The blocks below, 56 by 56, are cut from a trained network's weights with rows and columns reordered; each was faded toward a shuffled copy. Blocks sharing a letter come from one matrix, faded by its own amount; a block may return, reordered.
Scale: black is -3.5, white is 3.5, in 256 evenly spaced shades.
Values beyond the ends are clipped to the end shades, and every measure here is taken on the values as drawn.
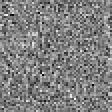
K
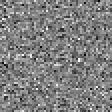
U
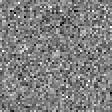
U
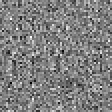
K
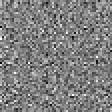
K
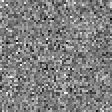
U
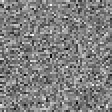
K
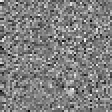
K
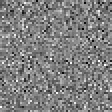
U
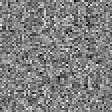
K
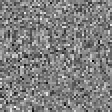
K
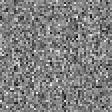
K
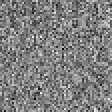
K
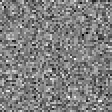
K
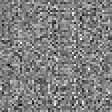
K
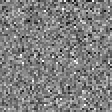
U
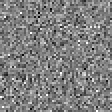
U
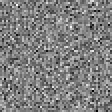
K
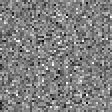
U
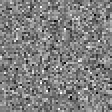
U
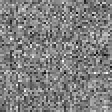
K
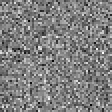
K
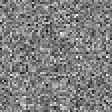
K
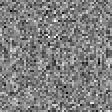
K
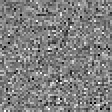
U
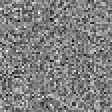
K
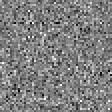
U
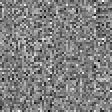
K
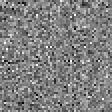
U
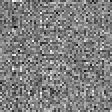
K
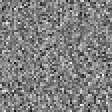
K
